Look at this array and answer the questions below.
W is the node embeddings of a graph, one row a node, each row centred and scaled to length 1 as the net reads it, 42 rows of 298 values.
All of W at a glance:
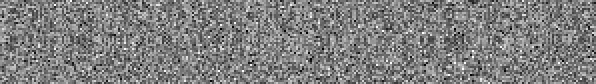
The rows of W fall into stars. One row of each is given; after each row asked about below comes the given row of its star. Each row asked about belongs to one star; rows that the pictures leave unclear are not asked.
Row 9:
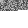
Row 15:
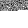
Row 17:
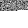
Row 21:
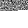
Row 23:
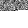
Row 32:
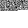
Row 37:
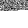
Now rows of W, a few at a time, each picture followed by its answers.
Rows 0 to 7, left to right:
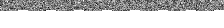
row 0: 37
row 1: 17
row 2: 21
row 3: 37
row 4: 23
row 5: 21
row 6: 9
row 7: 37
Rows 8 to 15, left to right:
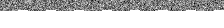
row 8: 37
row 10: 17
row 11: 21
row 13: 23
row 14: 9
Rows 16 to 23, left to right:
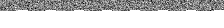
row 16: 32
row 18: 15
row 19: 21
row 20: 15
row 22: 17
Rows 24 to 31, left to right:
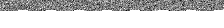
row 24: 21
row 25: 23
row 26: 17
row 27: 37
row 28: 23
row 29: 17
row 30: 17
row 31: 9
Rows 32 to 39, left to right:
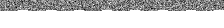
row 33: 37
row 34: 37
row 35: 32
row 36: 9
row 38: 17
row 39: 23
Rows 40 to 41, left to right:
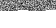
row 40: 21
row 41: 32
